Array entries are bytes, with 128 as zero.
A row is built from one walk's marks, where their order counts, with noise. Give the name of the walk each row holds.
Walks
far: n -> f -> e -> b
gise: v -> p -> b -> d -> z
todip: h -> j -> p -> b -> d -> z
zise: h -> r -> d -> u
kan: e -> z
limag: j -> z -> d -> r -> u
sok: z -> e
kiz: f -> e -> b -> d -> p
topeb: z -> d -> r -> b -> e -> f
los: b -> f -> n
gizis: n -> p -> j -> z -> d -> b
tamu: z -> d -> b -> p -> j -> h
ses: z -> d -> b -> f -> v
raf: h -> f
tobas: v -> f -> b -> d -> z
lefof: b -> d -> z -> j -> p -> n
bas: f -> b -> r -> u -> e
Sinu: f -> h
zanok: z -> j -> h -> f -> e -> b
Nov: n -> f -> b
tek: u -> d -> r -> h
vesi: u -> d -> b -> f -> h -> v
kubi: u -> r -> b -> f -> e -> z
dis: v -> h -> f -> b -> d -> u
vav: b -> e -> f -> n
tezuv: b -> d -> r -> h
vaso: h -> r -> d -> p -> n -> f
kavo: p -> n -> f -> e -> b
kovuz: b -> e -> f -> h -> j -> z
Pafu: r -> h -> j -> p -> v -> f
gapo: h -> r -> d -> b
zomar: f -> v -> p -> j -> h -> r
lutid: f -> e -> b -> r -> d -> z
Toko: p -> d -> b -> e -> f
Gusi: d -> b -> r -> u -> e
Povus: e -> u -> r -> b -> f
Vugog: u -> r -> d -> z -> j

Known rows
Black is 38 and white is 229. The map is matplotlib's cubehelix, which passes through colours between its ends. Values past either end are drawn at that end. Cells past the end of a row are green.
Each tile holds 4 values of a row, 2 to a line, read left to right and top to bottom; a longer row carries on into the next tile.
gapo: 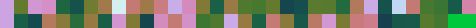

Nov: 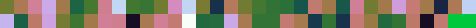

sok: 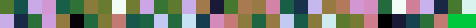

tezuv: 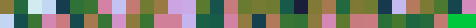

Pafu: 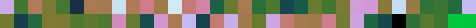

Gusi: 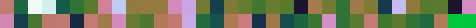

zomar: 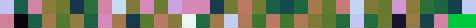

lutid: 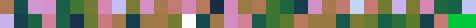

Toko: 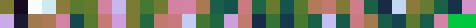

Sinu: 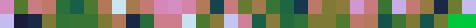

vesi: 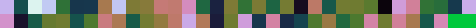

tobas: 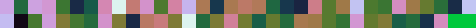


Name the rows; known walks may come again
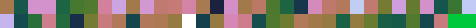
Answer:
lutid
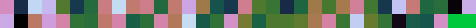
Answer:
gise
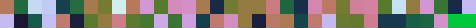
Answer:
topeb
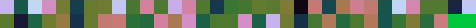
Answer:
Vugog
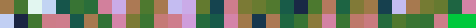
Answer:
tezuv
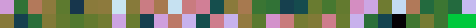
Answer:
Pafu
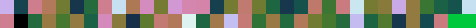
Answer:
zomar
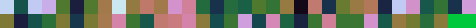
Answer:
tek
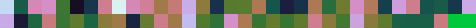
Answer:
dis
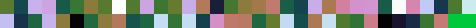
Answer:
sok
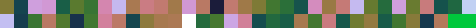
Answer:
kiz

